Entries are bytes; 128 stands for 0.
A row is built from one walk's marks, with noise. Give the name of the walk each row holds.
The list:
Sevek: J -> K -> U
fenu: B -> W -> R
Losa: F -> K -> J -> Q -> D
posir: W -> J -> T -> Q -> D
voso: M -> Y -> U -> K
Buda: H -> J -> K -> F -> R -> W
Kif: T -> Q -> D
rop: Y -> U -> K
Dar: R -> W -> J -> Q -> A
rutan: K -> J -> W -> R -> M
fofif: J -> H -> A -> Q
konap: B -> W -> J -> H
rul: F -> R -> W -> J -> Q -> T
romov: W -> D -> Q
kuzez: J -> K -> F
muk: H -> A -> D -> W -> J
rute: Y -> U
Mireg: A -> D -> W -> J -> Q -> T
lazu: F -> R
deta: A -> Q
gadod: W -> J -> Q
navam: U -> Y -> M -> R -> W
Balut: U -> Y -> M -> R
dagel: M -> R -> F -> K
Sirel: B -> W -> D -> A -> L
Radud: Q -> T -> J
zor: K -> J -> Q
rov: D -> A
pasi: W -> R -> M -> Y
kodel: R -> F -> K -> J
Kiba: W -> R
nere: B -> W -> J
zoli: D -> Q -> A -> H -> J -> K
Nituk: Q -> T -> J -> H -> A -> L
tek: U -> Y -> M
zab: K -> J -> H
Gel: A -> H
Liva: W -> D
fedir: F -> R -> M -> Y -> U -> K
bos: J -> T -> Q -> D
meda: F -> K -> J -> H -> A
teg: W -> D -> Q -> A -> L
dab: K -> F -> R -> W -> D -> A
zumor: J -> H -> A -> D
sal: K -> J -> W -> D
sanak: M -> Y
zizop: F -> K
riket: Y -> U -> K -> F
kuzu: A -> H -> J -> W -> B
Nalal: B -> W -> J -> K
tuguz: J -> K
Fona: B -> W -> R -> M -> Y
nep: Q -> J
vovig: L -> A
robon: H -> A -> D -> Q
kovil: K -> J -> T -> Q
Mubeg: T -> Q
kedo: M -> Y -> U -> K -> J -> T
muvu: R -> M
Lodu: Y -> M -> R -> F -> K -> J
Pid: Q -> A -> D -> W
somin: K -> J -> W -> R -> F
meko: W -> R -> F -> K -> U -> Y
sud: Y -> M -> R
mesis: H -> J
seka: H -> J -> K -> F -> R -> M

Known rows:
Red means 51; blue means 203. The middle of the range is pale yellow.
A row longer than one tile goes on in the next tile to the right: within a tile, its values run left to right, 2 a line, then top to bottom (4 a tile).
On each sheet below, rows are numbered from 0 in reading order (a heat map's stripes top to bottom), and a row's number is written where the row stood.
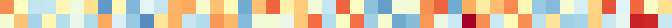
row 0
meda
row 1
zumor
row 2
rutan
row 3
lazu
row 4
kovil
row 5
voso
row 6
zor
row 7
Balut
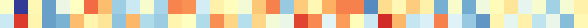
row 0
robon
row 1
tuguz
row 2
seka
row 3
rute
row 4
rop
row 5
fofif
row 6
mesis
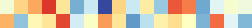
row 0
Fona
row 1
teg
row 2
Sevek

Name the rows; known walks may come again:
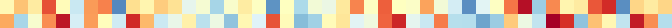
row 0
pasi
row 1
rop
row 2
mesis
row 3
deta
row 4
sud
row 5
Radud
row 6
fedir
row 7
riket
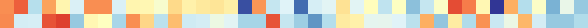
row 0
meko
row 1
seka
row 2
Nalal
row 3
bos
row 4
gadod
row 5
fenu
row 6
posir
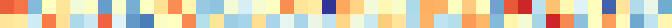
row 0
zizop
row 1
Nituk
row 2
zor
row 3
nere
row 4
Buda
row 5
rutan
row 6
Lodu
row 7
Pid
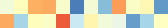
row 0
Kiba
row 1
kuzu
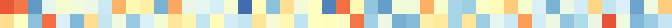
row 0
Sevek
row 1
konap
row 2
sal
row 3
Liva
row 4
kovil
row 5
zab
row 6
nep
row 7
Mubeg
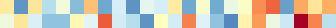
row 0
muk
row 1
zoli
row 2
fofif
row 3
voso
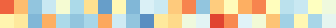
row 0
tuguz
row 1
zumor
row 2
rute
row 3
meda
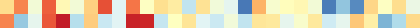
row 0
navam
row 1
Balut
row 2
Dar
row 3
dab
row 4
vovig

